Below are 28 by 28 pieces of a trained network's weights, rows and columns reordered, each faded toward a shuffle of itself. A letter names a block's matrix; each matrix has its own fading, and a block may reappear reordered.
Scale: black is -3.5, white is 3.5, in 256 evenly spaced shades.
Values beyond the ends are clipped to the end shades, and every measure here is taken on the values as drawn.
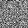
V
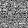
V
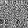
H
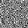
V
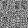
H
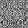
H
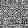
H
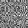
H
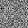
H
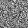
V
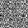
H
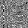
H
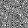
V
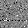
V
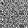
H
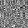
H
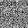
V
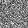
V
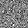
V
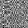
H
